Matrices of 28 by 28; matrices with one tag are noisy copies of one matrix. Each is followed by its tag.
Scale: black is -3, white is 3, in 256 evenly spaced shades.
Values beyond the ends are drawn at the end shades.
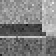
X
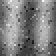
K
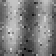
K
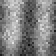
K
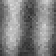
K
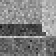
X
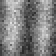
K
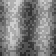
K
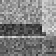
X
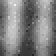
K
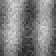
K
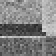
X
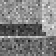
X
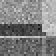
X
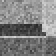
X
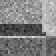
X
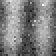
K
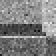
X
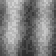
K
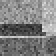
X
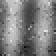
K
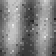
K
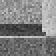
X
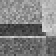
X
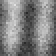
K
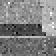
X
